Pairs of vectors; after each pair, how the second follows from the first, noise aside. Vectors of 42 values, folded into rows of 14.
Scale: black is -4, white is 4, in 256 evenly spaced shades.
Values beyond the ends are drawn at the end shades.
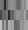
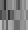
copied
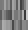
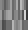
negated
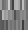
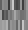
negated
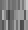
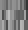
negated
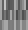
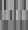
negated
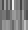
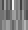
copied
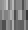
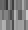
negated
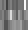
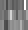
copied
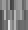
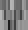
negated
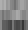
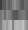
negated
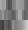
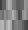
negated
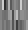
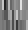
copied
